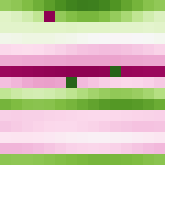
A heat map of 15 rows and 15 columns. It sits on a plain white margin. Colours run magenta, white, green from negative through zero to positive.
Three lone cells stand out: two far higher and one far lower than their neighbours. There is no overall slope. The top middle is the ninth with the highest average. Streaks run across, left to right.
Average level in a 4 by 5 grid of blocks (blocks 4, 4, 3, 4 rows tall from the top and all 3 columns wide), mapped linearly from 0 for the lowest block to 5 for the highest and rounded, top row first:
44554 | 00110 | 44454 | 23332
